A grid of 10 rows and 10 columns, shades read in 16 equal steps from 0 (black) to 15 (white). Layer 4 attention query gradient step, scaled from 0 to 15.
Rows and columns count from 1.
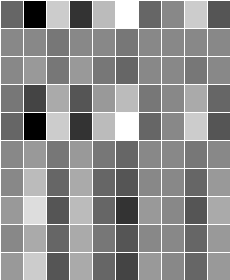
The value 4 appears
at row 4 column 2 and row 10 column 6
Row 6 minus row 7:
0 -2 1 -1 1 1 0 0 1 -1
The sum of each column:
77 76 77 78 78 77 77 80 79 77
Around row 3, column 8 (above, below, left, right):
8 8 8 7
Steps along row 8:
up down up down down up down down up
